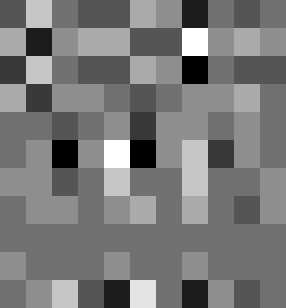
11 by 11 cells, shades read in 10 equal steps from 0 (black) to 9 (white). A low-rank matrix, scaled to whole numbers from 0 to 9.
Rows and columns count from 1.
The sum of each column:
47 49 44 45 52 46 47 50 45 46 46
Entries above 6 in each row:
1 1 1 0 0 2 2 0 0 0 2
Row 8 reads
4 5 5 4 5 6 4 6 4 3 5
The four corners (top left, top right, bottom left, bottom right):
3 4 4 4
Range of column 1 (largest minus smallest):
4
